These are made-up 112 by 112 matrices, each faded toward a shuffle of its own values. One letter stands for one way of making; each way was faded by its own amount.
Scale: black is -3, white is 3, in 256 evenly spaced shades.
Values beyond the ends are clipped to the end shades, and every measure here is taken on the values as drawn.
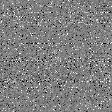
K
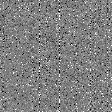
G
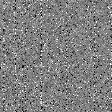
G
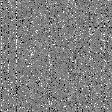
G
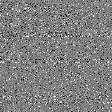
K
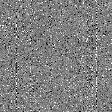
G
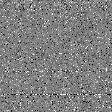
K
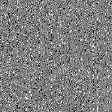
G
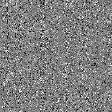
G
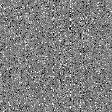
G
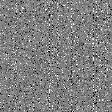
G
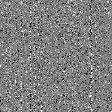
G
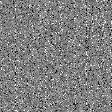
G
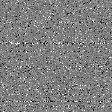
K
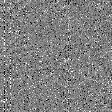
G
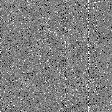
G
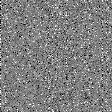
G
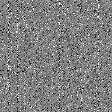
G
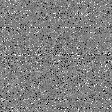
K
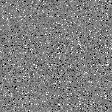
K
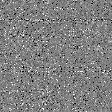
K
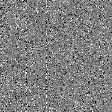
G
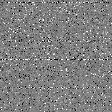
K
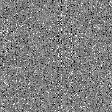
G
